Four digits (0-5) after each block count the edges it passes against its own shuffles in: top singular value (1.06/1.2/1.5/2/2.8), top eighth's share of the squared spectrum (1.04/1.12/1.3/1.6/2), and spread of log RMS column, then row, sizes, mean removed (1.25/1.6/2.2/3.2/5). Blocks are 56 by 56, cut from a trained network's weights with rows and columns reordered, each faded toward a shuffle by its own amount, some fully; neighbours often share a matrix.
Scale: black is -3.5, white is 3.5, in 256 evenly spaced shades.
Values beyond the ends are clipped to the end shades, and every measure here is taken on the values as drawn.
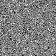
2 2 0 0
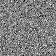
0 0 0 0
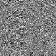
3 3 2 1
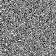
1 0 0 0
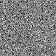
2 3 1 0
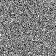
0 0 0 0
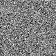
0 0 0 0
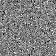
0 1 0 0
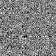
2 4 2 2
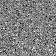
0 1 0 0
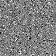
0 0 0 0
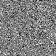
3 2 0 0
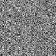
3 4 2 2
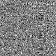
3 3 1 1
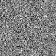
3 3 1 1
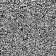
2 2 1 1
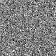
1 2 0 1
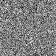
1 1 0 0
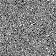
0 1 0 0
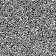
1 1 0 0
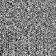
3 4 2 0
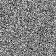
0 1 0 0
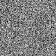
3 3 1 0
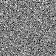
0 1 0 0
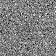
0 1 0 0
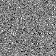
2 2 0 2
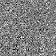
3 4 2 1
